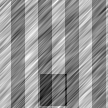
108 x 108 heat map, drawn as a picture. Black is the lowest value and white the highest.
Ninth with the lowest average: bottom middle. Stripes: upright, repeating 4 times. Odd patch: lower, in the bottom middle.
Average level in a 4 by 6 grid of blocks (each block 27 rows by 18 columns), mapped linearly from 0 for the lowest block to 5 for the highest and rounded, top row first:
443453 | 453443 | 552343 | 440143
